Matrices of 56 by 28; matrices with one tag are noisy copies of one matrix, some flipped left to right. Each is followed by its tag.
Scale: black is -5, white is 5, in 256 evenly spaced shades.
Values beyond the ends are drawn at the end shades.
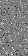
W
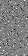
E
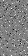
E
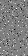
E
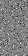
E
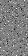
E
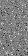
W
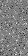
W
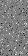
W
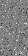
W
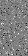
W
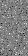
W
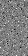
E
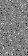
W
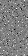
E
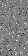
W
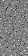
E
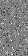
W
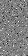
E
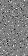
E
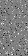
W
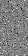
E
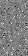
W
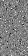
E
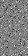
E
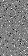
E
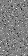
E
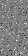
W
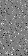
W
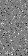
W
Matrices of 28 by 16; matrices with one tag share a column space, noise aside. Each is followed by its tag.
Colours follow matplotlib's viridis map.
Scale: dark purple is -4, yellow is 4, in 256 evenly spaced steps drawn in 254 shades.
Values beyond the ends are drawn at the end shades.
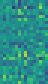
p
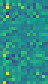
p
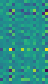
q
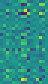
q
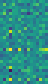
q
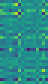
q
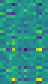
q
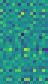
q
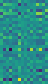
q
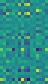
q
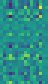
p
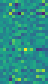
q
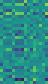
q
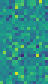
p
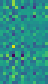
p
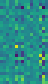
p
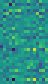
q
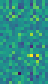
p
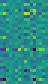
q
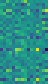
q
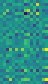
q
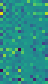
q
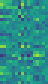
p
